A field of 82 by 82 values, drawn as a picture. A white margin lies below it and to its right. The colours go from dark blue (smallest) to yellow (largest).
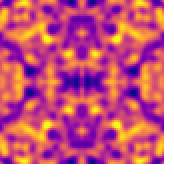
Overall the values sit about 50% of the way up the scale. There are no regular stripes. No row or column stands out. The texture is blotchy. Its left and right halves mirror each other, and so do its top and bottom. There is no overall slope. There is no seam.
